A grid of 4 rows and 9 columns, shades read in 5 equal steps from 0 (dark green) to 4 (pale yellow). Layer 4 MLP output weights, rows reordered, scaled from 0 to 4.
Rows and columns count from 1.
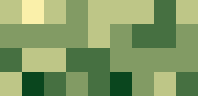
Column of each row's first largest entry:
2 5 2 1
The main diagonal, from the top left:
3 2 3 2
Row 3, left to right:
1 3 3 1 1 2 2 2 2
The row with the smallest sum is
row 4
